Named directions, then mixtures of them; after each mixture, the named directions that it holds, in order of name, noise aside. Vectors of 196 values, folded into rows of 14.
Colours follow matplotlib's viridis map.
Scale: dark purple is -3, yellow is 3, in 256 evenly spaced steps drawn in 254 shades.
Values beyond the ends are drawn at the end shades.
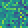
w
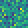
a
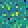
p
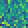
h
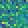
h, p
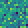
h, p, w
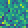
h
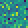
p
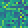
w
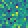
p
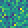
a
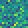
a, h, p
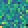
h, w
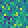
a, p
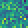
p, w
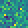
a, p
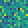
a, w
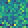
a, h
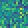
a, w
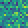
p, w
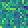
w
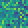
w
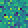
a, p, w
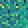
h, p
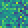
w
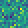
a
